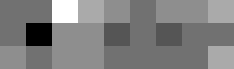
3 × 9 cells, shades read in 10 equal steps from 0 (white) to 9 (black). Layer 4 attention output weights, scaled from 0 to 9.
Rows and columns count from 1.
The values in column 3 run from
0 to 4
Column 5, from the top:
4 6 5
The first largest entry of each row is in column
1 2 2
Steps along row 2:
up down same up down up down same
